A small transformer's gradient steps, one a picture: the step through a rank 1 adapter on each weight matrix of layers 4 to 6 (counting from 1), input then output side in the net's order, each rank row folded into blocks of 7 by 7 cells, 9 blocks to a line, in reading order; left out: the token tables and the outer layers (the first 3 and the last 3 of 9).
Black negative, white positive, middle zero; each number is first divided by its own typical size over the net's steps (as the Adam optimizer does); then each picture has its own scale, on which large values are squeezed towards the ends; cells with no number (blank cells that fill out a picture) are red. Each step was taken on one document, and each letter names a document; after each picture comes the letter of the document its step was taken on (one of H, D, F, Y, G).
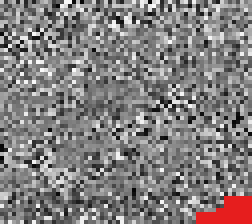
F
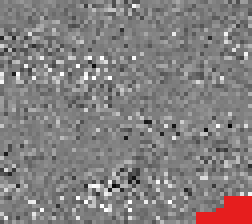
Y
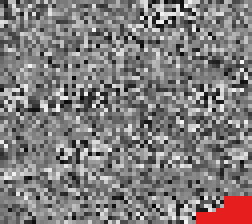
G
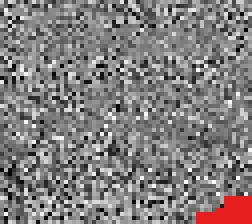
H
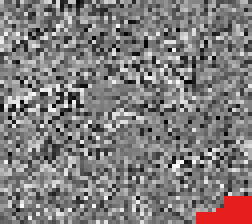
F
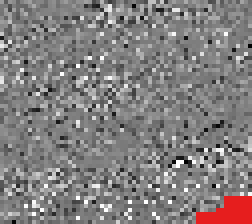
Y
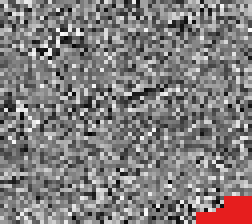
G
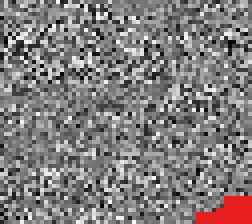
F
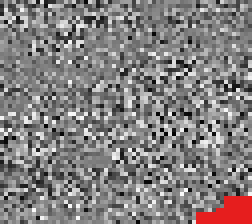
H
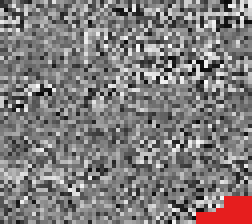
G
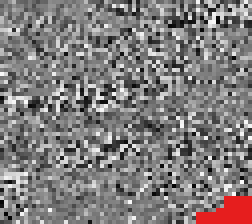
G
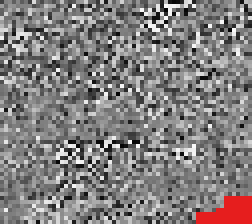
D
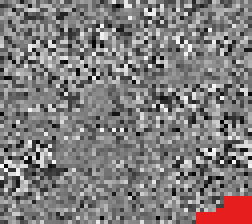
F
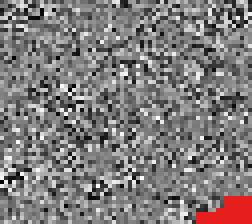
D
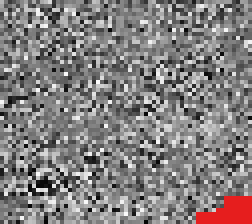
H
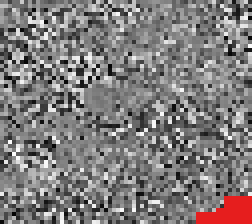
F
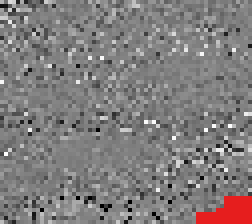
Y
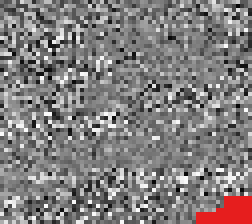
F
